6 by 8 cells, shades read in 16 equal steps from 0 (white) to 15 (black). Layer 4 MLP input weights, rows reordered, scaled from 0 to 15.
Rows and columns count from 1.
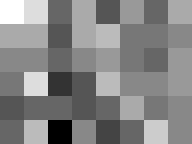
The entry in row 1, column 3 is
9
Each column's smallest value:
0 2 9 5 4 5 3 5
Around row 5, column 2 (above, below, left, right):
2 4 10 9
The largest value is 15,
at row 6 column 3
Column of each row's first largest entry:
5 3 3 3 1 3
